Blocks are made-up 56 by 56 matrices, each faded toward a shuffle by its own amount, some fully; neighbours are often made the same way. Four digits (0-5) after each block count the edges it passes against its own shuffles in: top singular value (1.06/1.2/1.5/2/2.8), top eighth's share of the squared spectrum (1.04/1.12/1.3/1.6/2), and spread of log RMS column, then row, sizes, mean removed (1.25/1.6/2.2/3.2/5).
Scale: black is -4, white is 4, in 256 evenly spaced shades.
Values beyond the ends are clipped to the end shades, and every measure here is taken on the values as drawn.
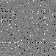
3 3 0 1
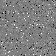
2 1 0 1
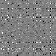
4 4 2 2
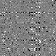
4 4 2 2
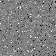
0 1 0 0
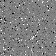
2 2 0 0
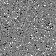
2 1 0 0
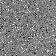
0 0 0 0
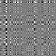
5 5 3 3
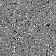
3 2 1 0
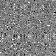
3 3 1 1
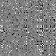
4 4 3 2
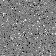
0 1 0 0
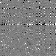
4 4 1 2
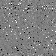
2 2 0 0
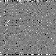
4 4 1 2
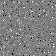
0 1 0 0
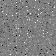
2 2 0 0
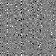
4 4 2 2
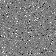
0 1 0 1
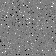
0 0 0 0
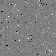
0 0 0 0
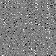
3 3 1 1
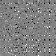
4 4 2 2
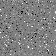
0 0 0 0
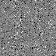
1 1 1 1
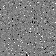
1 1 0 0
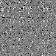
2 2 2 2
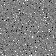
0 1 0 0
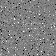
0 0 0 0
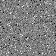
0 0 0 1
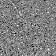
2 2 0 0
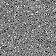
2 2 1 0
